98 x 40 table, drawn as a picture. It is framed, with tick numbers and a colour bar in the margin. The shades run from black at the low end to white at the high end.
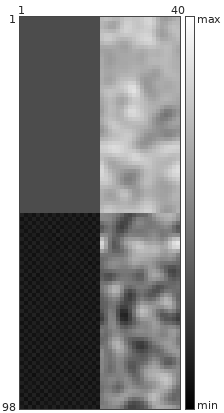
The table splits into 2 rows of 2 panels. Panel 1,1: low, flat. Panel 1,2: high, blotchy. Panel 2,1: very low, checkered, faint in contrast. Panel 2,2: middling, blotchy, strong in contrast.
